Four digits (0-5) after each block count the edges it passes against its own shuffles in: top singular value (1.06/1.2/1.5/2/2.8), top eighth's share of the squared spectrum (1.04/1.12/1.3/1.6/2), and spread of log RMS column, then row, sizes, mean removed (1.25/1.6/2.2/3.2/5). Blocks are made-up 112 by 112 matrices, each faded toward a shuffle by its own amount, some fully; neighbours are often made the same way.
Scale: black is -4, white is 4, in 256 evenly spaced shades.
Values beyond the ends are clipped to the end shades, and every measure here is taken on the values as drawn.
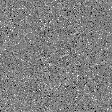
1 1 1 1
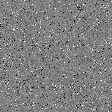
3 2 0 1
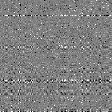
5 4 2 3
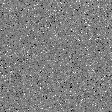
0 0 0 0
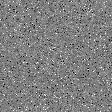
0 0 0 0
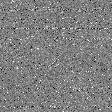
2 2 0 2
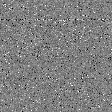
1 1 0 1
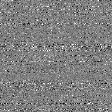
2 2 0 4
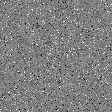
0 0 0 0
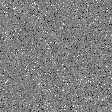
0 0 0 0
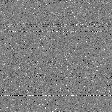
3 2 0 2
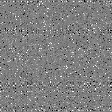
4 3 1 2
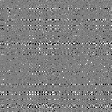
5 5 3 4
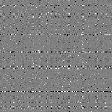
5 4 2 3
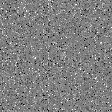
4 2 1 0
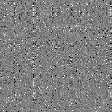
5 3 2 1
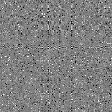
4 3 2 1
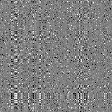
5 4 3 3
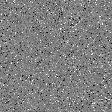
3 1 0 0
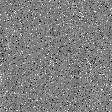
2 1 0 0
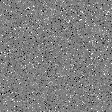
2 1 0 0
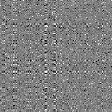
5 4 3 3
